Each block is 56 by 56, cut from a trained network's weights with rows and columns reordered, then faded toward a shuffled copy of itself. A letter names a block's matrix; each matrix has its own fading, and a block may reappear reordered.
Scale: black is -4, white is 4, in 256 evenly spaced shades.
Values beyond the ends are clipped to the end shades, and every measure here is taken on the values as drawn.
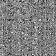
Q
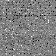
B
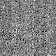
Q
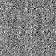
Q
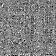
Q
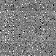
B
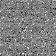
B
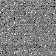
B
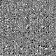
Q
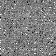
B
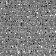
B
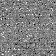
B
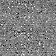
B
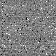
B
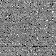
B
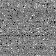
B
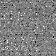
B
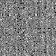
Q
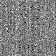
Q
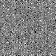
Q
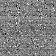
B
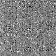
Q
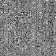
Q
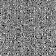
Q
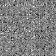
Q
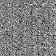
Q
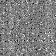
Q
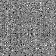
Q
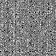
Q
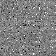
B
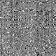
Q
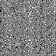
Q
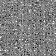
Q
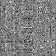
Q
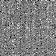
Q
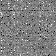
B
